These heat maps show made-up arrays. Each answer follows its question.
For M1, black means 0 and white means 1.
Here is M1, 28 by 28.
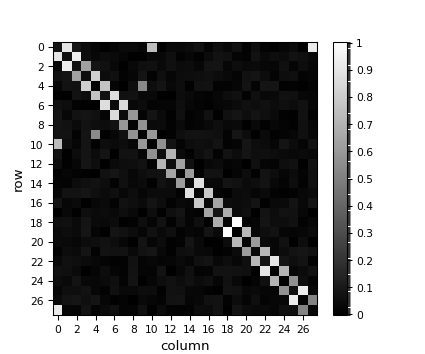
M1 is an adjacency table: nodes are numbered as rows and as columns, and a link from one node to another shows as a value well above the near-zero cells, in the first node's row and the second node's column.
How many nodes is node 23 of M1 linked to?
2
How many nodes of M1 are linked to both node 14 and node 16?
1
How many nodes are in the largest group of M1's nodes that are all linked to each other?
2
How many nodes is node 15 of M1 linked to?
2
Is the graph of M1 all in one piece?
yes
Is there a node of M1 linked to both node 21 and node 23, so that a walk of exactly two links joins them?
yes
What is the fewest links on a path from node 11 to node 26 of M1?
4
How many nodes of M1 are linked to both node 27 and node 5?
0
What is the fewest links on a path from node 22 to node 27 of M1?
5
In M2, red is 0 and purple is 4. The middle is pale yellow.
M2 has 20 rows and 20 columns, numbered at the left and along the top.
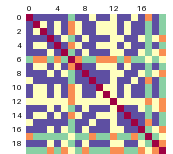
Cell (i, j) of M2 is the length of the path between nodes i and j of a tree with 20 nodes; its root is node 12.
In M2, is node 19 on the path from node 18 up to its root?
yes
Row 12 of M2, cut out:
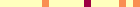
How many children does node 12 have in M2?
3
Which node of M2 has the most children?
6
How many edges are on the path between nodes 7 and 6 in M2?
1
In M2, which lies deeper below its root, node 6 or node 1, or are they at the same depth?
node 1
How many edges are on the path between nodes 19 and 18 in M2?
1
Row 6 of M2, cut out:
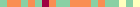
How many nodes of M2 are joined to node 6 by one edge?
8
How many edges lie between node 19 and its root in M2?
1
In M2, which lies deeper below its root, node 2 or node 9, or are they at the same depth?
the same depth
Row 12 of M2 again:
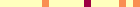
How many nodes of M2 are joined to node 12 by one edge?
3
